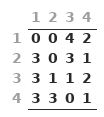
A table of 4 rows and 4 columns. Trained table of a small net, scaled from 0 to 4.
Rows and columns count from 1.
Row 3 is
3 1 1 2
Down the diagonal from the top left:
0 0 1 1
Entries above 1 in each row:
2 2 2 2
